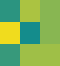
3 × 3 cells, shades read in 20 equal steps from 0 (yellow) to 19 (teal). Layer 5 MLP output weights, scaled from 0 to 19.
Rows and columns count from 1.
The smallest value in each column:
0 6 7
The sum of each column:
33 32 25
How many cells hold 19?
1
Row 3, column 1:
16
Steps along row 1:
down up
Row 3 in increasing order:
7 7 16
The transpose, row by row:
17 0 16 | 6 19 7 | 9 9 7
